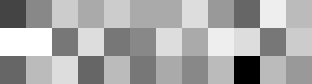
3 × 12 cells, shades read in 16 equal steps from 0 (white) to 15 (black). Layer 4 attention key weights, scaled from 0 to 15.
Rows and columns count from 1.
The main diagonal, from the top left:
11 0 2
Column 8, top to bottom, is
2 5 7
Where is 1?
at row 1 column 11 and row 2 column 9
